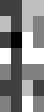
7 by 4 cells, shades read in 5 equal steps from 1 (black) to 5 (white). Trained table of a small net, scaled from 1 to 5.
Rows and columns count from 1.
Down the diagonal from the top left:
2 2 5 5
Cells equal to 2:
10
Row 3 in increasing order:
1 2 3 5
